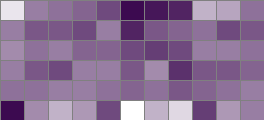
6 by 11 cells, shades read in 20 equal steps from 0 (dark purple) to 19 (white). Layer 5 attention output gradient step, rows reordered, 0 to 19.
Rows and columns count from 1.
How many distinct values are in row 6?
9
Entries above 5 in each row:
7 8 8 9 11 8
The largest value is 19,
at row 6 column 6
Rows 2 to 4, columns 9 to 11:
8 5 6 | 9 9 8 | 6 6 7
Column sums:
53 47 50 48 43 39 42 39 47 51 47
